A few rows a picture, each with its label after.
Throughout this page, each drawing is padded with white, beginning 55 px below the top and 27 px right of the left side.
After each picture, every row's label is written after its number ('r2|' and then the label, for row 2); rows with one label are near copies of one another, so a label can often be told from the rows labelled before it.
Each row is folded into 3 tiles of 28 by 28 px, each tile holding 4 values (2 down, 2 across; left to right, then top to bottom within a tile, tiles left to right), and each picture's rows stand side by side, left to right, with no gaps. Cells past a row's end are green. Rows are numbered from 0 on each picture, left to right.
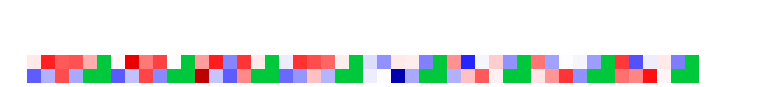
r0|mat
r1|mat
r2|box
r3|mat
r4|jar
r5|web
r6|web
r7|web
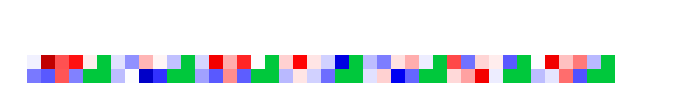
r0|mat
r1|jar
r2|mat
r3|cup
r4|jar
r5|web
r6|mat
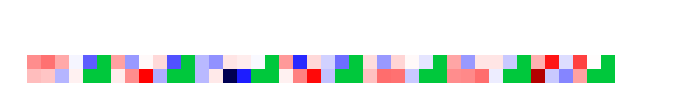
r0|cup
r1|web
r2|jar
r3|web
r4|web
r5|web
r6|box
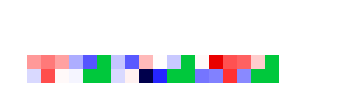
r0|cup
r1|jar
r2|mat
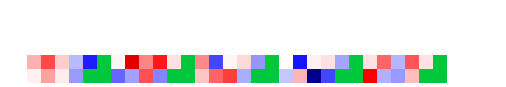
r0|cup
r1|mat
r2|web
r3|jar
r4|box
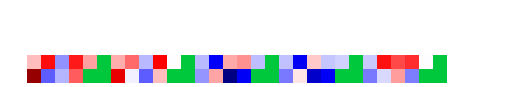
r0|box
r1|box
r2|jar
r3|jar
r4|mat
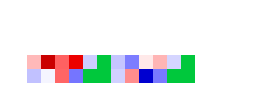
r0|mat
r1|jar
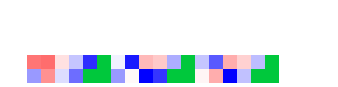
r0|cup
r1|jar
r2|jar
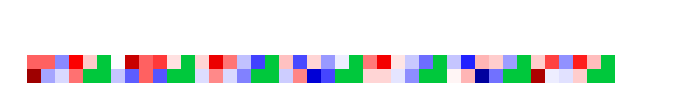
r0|box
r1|mat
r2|cup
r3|jar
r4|cup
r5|jar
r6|box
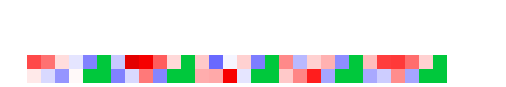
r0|cup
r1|mat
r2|web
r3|web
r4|mat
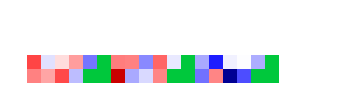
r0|web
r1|box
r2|jar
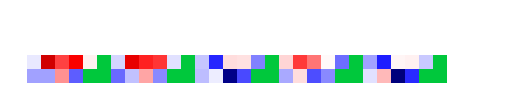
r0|mat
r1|mat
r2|jar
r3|cup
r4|jar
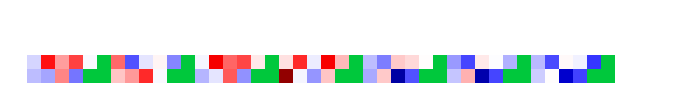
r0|mat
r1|web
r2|mat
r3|box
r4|jar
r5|jar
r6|jar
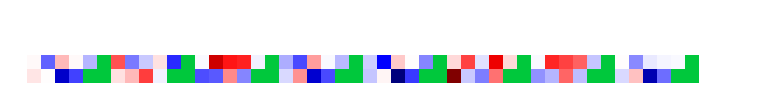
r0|jar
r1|web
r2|mat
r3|jar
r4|jar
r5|box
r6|mat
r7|jar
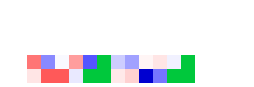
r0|web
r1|jar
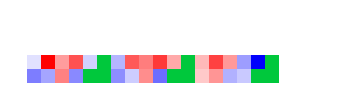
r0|mat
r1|mat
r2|cup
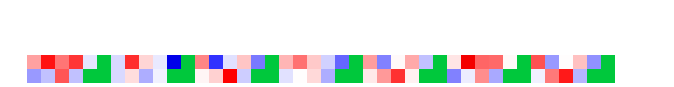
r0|mat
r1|cup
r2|web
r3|cup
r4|web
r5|mat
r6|web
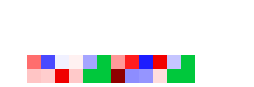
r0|web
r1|box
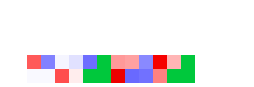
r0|web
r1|box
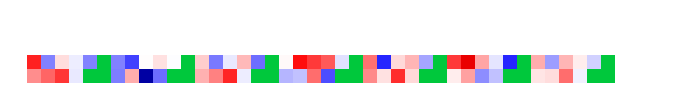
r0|web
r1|jar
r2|web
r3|mat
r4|web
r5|cup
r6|web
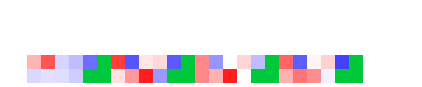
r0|cup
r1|web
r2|web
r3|web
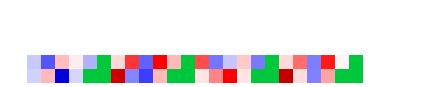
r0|jar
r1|box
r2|web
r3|box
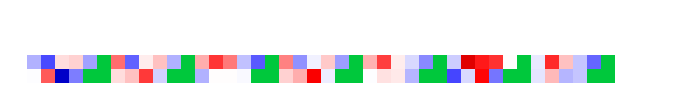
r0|jar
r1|web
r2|cup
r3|web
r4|cup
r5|mat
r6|cup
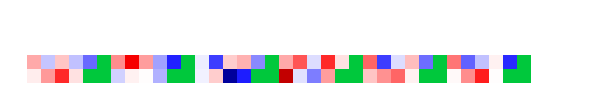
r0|web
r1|cup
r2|jar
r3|box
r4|web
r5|web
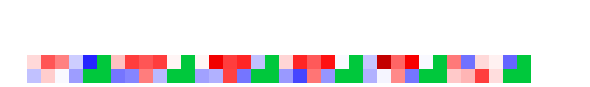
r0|cup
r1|mat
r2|mat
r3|mat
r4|mat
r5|web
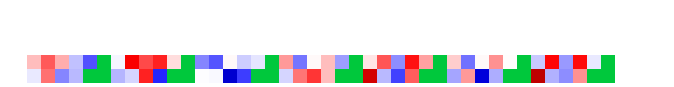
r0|cup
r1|mat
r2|jar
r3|web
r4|box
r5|jar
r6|box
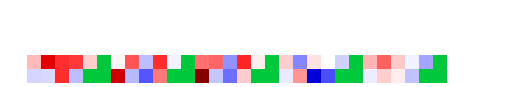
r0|mat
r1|box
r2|box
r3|jar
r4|cup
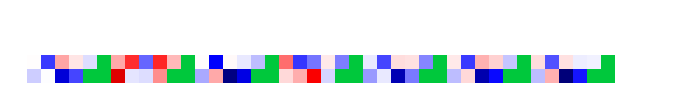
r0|jar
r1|box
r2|jar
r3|web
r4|jar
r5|jar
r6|jar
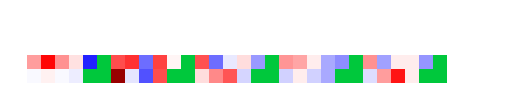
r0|cup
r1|box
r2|web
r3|cup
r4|web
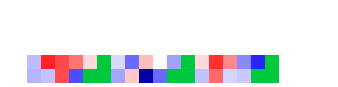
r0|mat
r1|jar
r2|cup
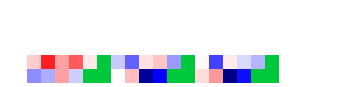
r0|mat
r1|jar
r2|jar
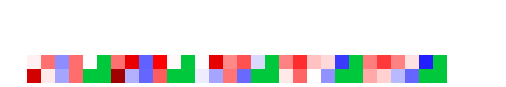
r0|box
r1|box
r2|mat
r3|cup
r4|cup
